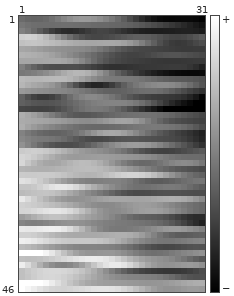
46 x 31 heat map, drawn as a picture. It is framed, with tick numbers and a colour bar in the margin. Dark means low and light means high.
The bottom left is the ninth with the highest average. Streaks run across, left to right. Neither half mirrors the other. Values rise toward the bottom left. Overall the values sit about 50% of the way up the scale. The ninth with the lowest average is the top right.
